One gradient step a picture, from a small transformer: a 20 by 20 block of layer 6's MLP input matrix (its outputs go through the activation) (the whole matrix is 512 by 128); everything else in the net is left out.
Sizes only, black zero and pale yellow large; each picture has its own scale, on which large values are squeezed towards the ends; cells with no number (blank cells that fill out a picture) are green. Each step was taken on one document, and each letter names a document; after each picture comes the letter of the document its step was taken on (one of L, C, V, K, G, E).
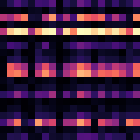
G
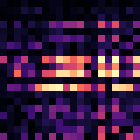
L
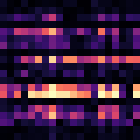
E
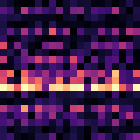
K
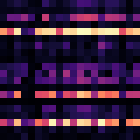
G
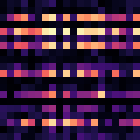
G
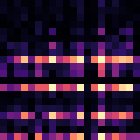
L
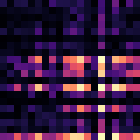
L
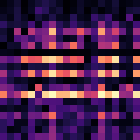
E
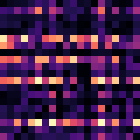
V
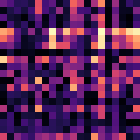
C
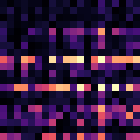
L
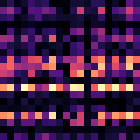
K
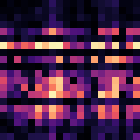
E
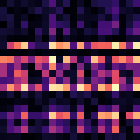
K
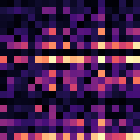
C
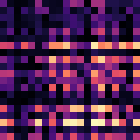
C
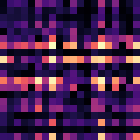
V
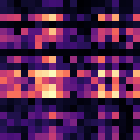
E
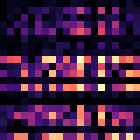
L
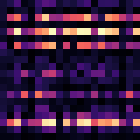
G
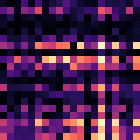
C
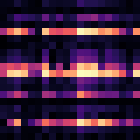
G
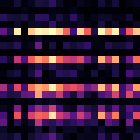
E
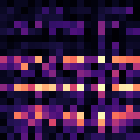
L
